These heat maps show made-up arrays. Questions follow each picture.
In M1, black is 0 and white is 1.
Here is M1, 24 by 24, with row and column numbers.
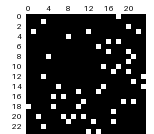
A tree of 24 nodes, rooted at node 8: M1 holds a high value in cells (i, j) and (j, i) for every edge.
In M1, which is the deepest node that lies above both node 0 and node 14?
18
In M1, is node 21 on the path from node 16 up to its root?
yes
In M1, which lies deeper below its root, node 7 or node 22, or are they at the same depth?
node 22
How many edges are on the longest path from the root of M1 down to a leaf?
15
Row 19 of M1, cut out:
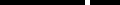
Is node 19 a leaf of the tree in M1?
yes
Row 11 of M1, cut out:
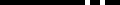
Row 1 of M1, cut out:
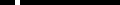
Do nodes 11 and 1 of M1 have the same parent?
no
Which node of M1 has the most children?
20
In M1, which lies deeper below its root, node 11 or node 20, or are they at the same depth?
node 20
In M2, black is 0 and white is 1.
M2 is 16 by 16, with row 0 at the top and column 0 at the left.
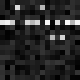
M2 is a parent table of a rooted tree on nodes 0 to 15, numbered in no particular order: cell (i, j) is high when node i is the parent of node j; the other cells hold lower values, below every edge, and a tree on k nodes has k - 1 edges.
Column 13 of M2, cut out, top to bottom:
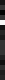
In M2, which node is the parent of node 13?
4
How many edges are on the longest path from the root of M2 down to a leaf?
2
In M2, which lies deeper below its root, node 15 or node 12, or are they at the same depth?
node 12
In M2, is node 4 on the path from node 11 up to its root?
yes
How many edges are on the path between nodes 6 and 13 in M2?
2
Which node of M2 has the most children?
4
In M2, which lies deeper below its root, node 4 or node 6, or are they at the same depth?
node 6
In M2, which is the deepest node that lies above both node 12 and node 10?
7
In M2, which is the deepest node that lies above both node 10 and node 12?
7
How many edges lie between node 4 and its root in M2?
0
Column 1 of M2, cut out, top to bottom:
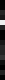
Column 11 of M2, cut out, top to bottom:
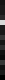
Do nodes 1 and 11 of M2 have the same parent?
yes
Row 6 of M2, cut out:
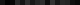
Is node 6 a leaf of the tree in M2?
yes
